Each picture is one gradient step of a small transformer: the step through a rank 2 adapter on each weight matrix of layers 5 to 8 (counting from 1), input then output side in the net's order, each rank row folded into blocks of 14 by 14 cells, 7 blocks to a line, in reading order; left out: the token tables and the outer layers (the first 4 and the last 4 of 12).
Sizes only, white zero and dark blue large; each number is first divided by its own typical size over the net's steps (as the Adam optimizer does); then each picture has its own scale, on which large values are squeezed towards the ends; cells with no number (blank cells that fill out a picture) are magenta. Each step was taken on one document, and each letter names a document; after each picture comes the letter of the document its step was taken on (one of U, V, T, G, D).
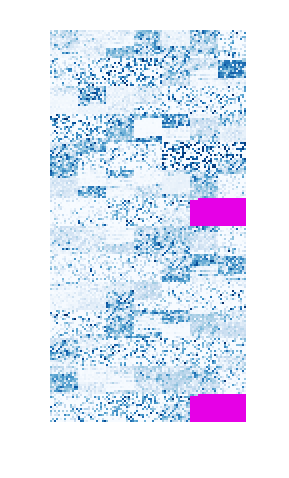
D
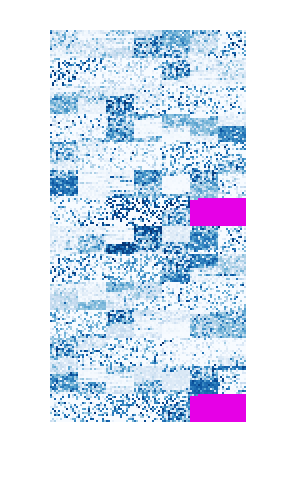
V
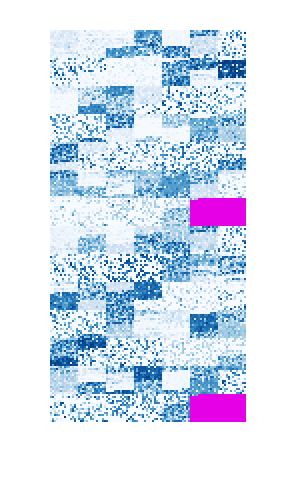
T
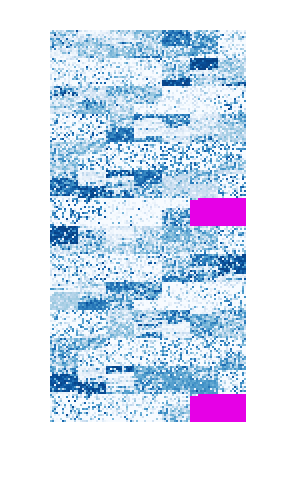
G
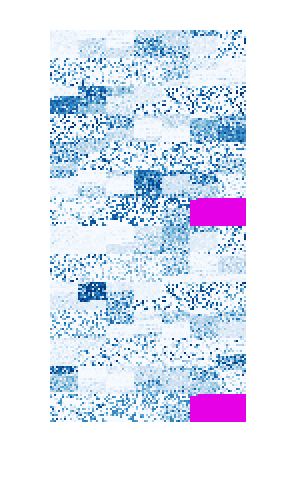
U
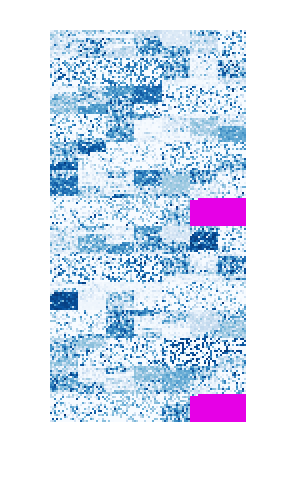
V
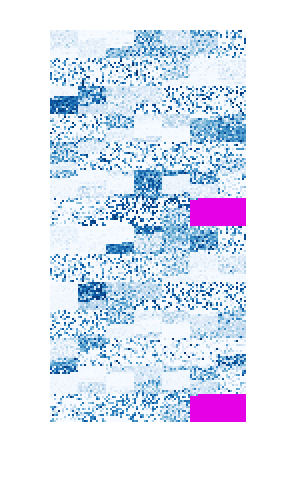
U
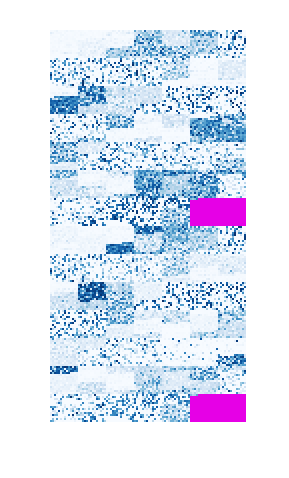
U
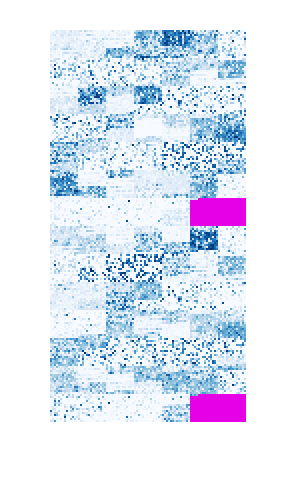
D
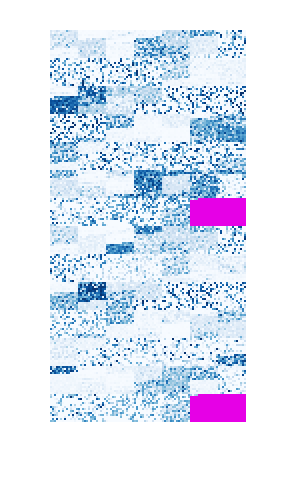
U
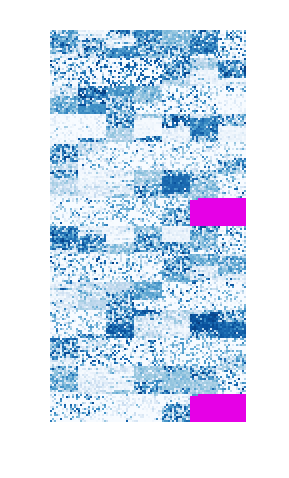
T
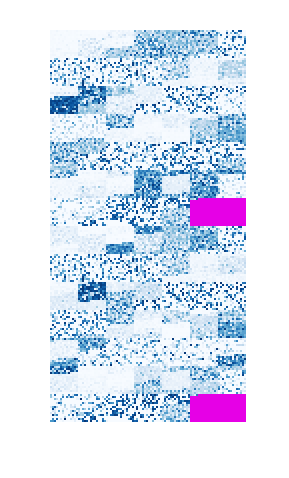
U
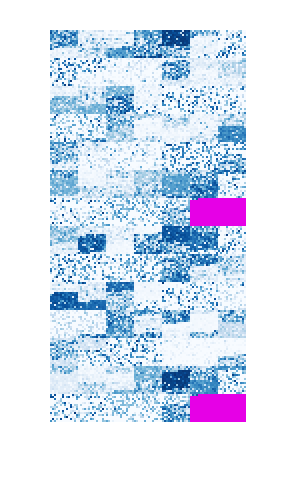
V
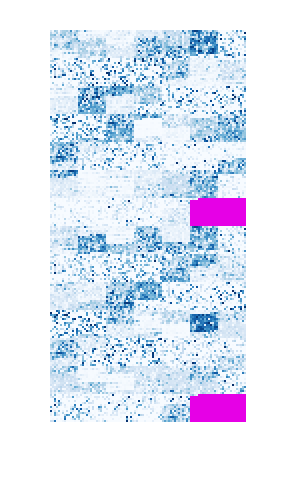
D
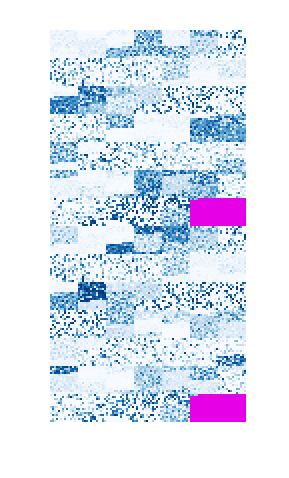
U
